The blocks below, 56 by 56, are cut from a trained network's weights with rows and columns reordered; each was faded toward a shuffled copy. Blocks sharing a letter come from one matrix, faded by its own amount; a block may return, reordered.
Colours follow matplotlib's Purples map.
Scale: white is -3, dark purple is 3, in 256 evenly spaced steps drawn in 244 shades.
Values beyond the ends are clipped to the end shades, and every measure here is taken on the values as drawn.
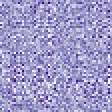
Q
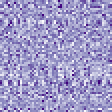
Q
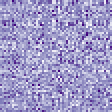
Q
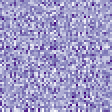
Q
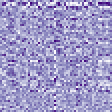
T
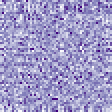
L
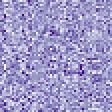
L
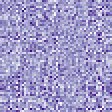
Q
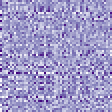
T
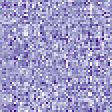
Q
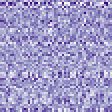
T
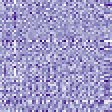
T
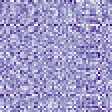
T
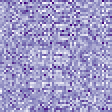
L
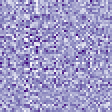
Q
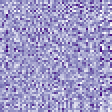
Q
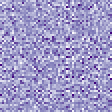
Q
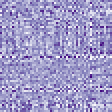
T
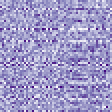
T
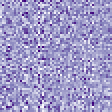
Q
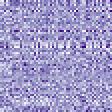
T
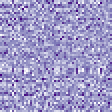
L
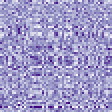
T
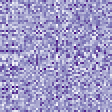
Q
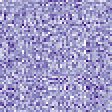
L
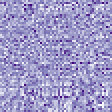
L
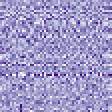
T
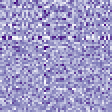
T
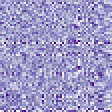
T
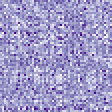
L
